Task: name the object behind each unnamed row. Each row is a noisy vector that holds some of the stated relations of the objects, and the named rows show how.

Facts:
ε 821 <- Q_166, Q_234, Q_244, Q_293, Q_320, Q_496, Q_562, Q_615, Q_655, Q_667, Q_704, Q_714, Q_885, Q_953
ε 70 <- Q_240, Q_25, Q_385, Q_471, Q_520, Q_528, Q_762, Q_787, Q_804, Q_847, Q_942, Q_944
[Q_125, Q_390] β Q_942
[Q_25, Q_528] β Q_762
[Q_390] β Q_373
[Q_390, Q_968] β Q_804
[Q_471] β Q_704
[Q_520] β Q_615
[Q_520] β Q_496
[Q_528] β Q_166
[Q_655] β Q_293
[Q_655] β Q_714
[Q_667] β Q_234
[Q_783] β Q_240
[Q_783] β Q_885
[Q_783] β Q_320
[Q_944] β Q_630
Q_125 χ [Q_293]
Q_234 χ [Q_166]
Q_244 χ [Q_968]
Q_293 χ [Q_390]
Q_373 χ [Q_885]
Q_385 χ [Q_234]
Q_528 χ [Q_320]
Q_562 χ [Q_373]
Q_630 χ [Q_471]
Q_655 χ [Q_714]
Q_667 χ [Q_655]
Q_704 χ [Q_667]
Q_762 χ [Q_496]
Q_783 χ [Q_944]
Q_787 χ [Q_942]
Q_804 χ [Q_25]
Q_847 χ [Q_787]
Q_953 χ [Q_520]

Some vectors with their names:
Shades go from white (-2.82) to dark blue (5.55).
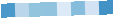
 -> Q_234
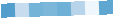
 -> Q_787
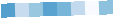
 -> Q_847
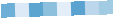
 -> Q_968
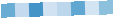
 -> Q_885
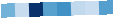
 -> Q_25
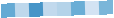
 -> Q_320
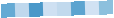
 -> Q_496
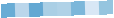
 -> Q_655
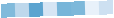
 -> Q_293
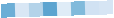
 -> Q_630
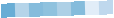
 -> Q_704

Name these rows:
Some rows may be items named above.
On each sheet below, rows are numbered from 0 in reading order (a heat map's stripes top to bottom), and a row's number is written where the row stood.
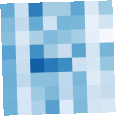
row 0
Q_944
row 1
Q_293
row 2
Q_125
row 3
Q_471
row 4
Q_804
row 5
Q_562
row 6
Q_373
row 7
Q_630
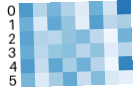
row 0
Q_166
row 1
Q_968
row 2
Q_953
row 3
Q_704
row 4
Q_520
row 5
Q_783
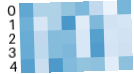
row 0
Q_953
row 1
Q_630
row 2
Q_244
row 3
Q_244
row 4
Q_240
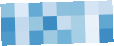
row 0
Q_390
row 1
Q_385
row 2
Q_942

